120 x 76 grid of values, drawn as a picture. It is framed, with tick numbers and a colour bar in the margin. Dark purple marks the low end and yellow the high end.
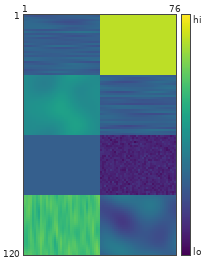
The table splits into 4 rows of 2 panels. Panel 1,1: low, streaked across, faint in contrast. Panel 1,2: very high, flat. Panel 2,1: middling, smooth, faint in contrast. Panel 2,2: low, streaked across, faint in contrast. Panel 3,1: low, flat. Panel 3,2: very low, fine-grained, faint in contrast. Panel 4,1: high, streaked downward, faint in contrast. Panel 4,2: low, smooth.
